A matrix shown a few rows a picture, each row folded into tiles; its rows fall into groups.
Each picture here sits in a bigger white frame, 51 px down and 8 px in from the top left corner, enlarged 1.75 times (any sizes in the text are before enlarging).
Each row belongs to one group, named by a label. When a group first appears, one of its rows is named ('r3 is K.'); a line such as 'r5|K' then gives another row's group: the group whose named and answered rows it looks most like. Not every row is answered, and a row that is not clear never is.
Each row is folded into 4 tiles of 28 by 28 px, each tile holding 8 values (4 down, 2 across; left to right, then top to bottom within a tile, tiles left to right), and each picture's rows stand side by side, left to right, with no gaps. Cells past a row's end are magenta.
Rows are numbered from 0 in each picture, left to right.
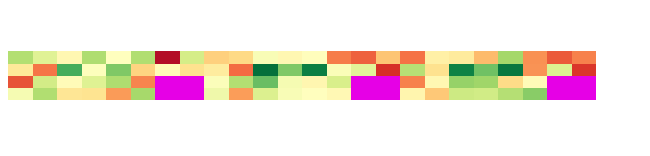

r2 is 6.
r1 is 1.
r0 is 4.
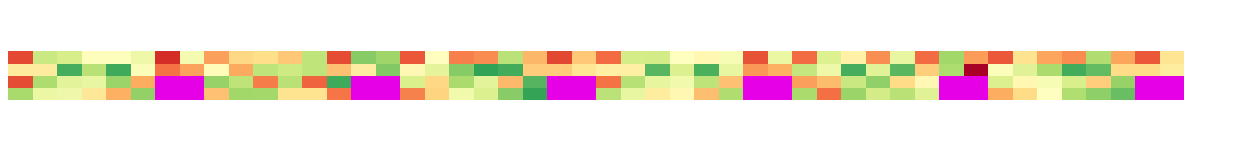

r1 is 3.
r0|4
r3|4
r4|6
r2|6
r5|6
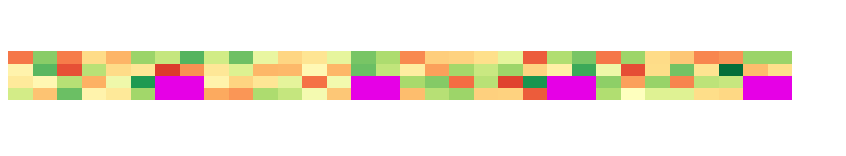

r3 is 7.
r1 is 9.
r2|3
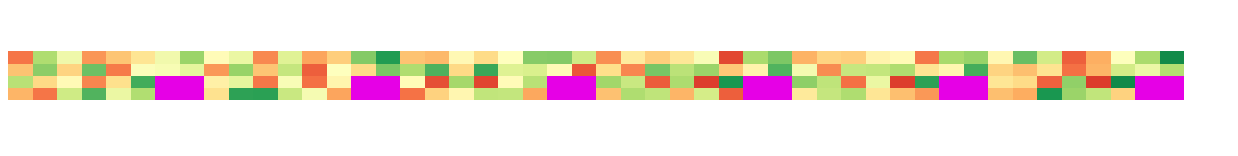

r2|7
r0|7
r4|3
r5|9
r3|3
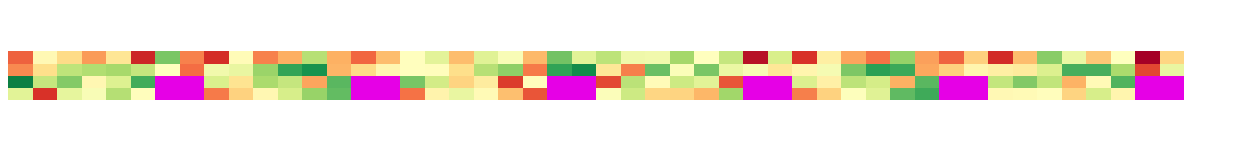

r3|4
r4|6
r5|1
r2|3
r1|6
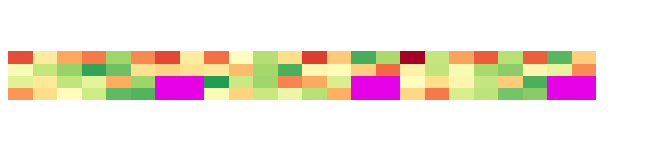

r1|7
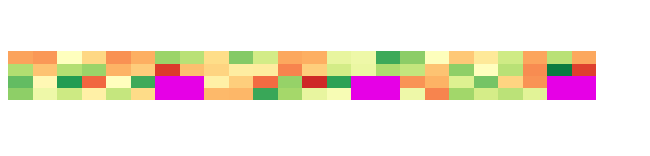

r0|7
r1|9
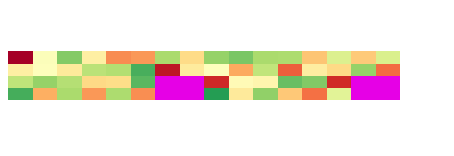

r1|4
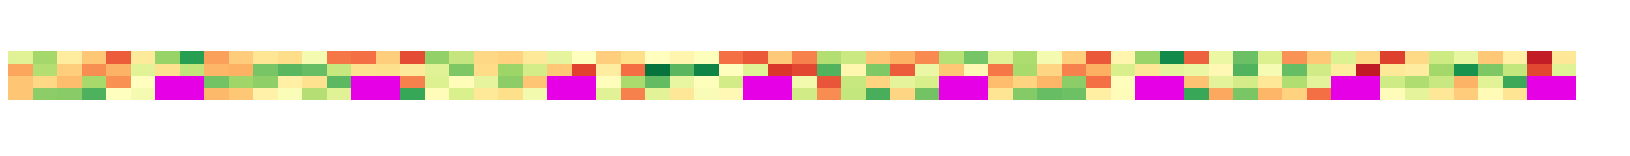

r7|1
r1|1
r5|9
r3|1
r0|9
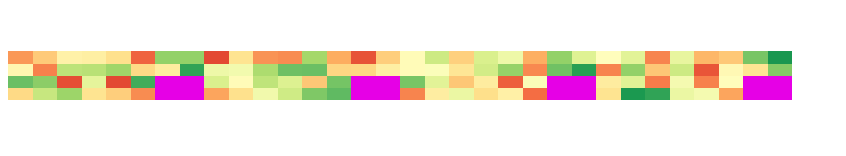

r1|6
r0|3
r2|3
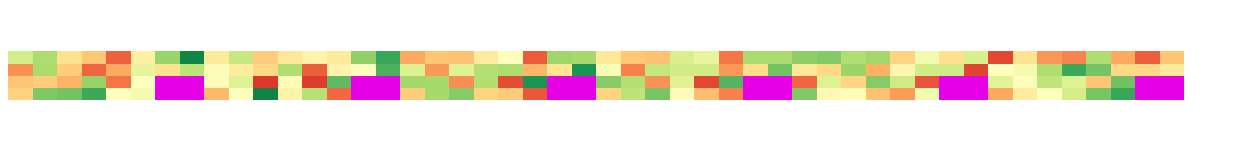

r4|4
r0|9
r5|6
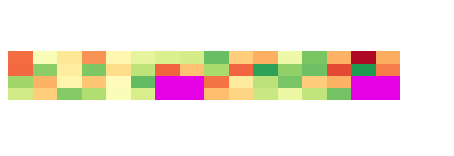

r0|7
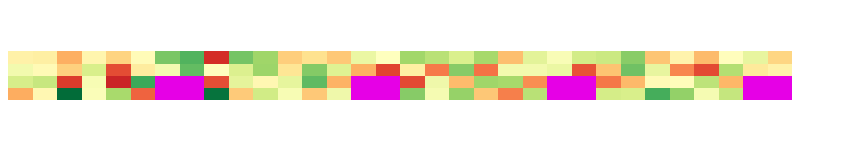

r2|4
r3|9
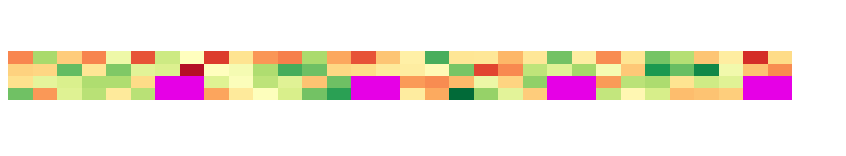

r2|9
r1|6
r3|1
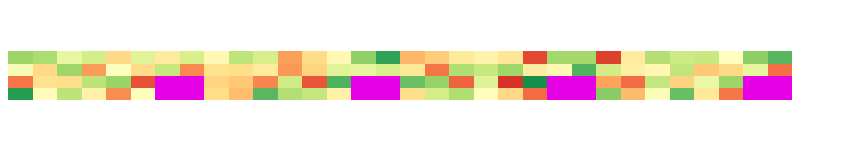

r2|3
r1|9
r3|7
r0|4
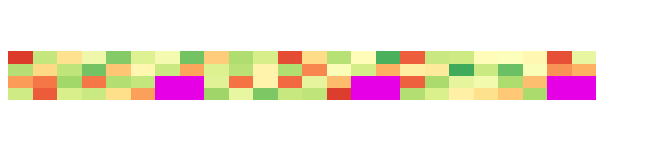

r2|4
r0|7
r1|7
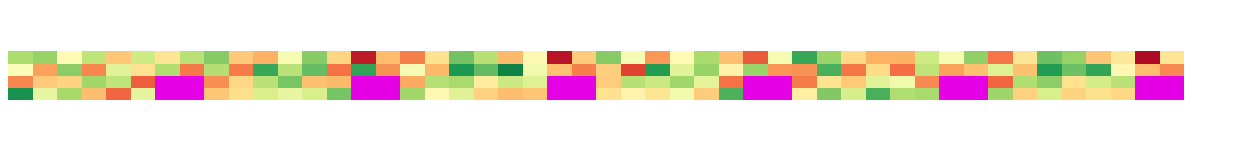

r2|1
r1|6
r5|1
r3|4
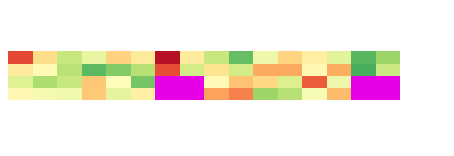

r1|9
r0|1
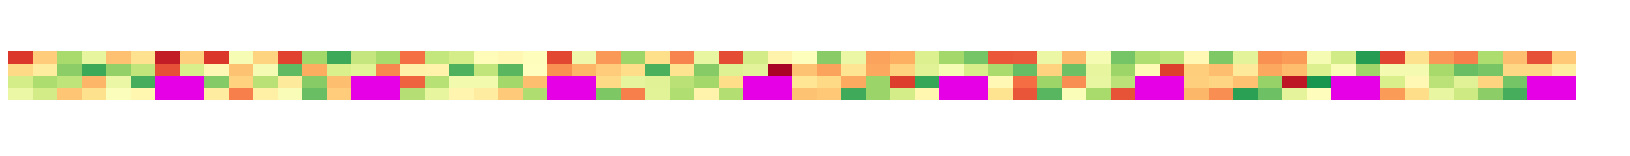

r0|1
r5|7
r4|9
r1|7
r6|9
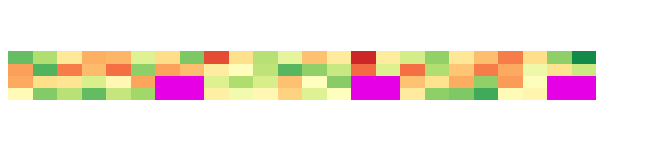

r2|9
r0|9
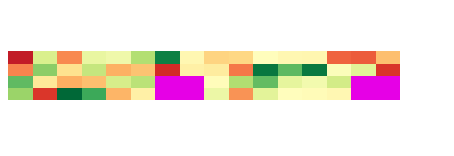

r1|1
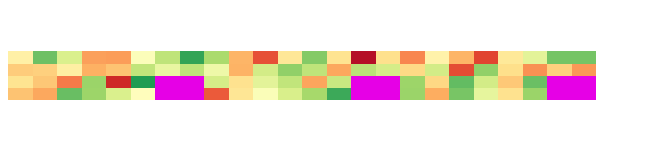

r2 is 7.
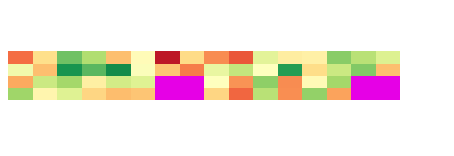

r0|1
